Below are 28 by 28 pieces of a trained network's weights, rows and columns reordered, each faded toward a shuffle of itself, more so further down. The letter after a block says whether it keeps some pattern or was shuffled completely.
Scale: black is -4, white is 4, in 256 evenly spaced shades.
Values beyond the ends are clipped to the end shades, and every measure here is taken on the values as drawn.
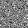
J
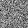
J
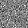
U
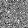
J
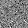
J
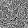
J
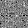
U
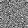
U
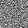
J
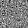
U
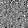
U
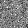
J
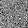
J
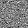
U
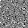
U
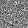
J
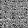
U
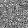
J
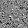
J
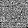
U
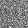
J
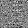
U
